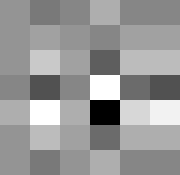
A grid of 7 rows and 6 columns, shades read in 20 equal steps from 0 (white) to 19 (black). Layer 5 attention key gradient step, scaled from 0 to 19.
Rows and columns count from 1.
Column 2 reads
10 7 4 13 0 5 10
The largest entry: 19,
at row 5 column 4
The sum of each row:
51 46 41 55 35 43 50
